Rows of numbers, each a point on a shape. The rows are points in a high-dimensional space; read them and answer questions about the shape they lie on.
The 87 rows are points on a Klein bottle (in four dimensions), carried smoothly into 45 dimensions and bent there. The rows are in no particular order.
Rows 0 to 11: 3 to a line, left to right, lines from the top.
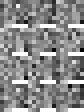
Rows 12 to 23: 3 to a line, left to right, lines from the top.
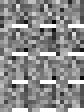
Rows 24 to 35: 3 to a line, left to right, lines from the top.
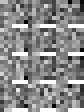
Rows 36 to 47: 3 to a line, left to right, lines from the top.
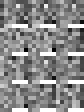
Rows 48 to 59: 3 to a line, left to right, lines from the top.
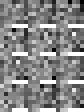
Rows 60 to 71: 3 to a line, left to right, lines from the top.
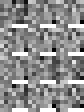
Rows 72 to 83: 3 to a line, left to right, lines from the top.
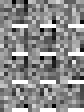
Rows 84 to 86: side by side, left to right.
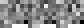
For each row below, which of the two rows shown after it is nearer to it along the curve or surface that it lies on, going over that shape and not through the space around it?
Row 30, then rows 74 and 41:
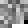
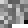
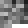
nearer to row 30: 74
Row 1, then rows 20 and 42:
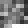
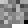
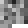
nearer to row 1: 42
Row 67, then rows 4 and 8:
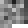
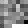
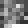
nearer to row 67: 8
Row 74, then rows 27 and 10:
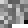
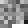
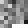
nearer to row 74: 10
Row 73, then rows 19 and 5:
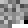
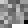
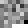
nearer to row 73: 5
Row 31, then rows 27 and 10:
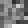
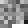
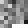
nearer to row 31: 10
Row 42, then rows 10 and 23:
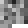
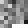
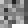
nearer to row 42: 10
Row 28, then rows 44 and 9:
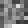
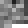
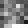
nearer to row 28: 44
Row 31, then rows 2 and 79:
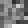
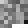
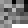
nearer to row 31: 79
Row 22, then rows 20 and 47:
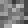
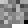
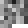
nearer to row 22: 47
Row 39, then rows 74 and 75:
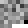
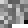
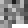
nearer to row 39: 74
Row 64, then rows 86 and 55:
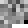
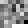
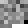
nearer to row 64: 86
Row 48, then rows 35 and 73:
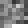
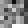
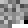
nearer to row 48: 35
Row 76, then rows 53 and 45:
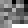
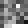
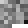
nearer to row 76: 53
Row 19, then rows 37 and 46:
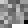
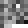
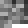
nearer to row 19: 37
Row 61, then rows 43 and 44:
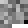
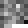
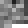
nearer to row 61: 43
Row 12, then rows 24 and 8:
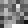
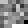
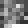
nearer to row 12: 24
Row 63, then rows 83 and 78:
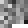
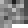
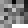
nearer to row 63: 83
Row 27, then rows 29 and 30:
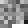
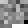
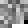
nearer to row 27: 29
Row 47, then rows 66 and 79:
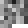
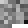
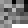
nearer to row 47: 79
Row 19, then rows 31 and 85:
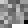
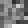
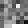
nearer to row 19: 85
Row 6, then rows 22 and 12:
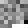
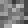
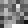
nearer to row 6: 12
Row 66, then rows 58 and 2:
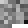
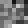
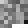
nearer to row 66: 2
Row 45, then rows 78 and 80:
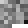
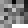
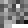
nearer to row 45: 80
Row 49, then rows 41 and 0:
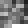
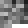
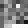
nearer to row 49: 41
